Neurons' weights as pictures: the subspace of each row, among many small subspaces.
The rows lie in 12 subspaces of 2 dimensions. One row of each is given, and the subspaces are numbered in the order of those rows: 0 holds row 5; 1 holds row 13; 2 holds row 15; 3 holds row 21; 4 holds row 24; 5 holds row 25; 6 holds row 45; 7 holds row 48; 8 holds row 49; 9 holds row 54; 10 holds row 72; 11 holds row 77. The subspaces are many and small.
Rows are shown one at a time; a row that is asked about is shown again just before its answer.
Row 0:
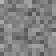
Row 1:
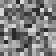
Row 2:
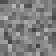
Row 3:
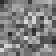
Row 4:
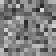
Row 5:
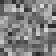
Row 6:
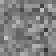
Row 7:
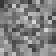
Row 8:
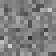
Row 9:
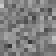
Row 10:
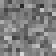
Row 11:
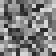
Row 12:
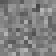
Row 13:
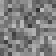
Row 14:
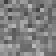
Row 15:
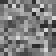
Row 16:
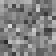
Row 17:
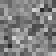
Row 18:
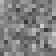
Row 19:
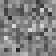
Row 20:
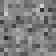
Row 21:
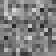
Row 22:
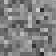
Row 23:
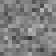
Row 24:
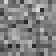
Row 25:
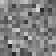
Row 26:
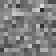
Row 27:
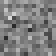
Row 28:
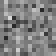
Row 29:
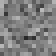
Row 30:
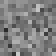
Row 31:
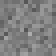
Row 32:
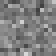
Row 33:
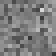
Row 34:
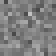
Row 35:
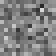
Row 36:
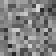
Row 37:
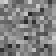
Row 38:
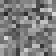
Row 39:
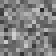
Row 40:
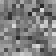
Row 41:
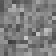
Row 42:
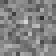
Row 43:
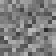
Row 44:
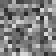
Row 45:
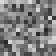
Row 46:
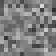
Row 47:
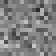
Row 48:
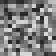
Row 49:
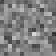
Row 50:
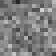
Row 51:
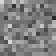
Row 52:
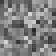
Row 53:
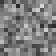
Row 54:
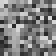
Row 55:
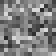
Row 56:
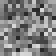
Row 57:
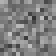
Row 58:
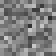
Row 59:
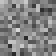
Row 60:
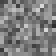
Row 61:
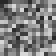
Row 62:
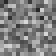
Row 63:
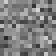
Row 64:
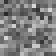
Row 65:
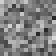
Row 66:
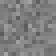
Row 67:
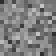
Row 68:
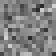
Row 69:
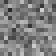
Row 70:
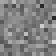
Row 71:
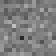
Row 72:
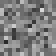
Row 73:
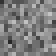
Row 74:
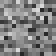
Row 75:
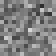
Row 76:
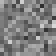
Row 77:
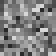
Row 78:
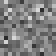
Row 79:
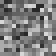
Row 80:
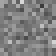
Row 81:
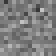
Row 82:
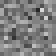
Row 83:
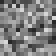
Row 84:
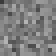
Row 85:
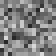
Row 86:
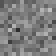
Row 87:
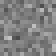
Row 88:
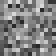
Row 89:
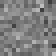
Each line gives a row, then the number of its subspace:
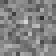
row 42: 1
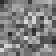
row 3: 1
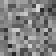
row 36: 11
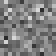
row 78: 1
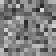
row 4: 0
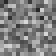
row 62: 1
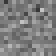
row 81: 4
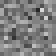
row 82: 10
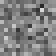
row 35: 7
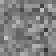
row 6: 7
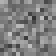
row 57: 1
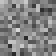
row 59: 5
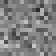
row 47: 1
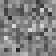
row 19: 3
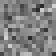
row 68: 11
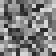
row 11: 11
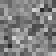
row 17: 5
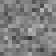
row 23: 5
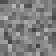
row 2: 8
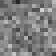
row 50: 5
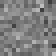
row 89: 2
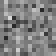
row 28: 3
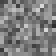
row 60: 0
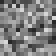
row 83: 6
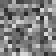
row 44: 7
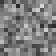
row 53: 0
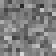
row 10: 8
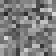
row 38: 9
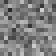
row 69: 1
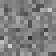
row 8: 11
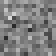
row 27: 3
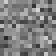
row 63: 9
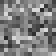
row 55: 5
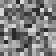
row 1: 10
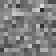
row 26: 0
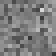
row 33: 5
